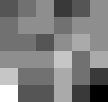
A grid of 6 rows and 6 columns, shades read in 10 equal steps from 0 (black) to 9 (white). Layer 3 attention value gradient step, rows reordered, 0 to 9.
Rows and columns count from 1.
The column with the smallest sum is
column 6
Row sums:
22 28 27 32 27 23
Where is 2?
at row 1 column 4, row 5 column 6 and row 6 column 5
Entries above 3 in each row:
3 6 5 6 5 2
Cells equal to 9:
1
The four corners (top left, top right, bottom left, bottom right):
3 5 9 0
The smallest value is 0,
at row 6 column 6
